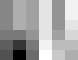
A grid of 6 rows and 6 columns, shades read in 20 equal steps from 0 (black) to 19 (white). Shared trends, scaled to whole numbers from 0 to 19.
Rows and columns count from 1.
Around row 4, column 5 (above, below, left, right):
11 14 17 16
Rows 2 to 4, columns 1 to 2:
10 13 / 10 13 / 9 9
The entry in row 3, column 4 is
17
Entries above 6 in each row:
6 6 6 6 5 4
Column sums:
52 52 64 105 74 96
